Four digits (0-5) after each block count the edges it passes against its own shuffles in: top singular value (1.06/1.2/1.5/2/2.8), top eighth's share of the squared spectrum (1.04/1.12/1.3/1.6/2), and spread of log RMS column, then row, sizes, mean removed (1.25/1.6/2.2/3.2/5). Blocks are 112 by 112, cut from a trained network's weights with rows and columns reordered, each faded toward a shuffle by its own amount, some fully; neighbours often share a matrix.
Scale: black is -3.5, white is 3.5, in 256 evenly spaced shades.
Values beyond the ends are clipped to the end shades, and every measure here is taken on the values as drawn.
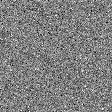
0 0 0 0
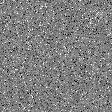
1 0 0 0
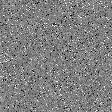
1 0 0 0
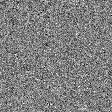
1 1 0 0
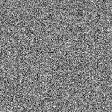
3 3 0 1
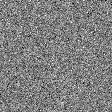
0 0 0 0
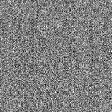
4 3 1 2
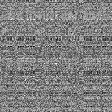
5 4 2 3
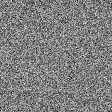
0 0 0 0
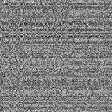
5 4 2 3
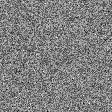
0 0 0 0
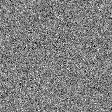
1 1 0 0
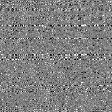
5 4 1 4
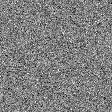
2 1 0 0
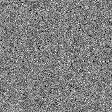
2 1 0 0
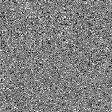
3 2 0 2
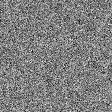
2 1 0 0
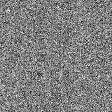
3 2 0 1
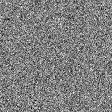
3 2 0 0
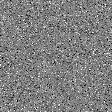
1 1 0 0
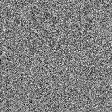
3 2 0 0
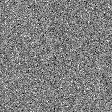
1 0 0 0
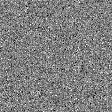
1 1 0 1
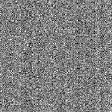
3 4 2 2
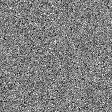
1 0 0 0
